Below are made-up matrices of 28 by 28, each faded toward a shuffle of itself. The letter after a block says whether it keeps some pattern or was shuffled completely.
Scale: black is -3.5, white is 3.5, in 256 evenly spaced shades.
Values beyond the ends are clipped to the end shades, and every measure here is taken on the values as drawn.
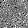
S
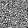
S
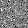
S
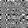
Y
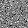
S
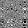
Y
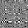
Y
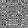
Y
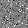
S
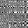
Y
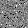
S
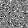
S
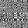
Y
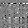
Y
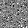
S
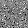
S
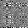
Y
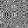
Y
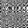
Y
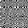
Y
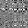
Y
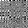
Y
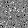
S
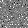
S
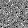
S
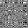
Y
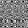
Y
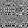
Y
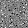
S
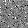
S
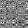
Y
